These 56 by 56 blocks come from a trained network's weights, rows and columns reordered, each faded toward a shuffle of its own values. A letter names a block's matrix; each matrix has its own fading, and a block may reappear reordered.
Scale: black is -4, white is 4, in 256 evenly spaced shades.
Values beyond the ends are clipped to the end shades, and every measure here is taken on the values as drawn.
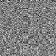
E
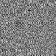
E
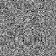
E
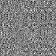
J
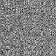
J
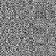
E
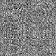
J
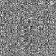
J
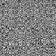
E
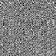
J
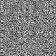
J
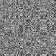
E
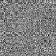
E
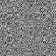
J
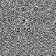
E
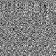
E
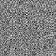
E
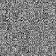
E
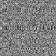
J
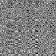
J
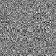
E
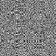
J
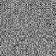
E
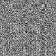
J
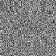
E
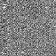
J
